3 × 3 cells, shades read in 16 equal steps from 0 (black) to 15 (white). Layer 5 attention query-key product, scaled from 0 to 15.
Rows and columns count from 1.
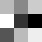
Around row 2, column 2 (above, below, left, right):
8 11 15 0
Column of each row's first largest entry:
3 1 3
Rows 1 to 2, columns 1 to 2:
11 8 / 15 3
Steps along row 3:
up up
